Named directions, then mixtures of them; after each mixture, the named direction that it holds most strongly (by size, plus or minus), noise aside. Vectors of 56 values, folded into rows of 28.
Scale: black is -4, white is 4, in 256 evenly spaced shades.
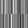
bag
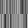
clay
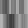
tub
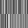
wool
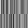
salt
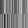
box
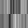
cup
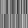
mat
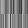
box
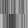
tub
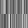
mat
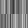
mat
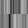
cup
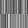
wool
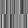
clay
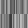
salt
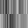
tub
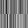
wool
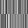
wool
